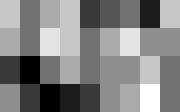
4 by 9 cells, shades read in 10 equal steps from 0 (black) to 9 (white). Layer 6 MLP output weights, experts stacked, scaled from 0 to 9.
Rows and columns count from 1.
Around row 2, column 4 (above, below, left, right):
7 6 8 4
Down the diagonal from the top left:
7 4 4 1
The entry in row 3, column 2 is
0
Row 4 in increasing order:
0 1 2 2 4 5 5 6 9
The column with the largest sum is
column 7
